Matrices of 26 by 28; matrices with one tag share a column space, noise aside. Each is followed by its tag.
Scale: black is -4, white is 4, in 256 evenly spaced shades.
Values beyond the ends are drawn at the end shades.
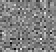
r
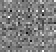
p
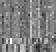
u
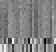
u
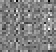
p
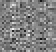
r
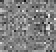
p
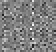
r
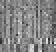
u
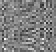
r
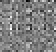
p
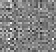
r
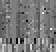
u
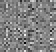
r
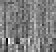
u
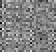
r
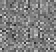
r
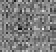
p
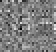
p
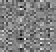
r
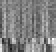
u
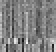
u
